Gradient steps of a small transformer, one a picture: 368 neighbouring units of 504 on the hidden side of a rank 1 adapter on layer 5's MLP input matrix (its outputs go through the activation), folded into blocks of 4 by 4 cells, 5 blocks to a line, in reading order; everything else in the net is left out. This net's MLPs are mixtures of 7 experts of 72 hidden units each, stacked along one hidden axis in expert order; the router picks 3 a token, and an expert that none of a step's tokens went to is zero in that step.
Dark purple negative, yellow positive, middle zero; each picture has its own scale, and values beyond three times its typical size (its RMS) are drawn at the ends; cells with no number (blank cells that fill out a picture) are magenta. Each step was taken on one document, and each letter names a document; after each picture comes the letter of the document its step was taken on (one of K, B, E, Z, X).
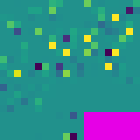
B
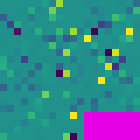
B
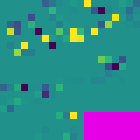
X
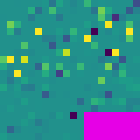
B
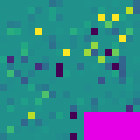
B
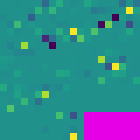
X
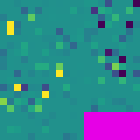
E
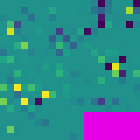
E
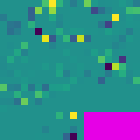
X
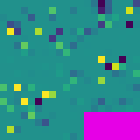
E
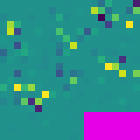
E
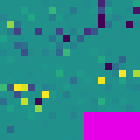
E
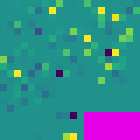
B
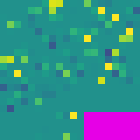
B
